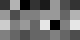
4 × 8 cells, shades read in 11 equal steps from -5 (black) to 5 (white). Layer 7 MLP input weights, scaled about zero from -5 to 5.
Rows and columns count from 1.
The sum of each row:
-17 2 6 -8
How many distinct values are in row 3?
6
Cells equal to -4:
1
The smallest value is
-5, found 2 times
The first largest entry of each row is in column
2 8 5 1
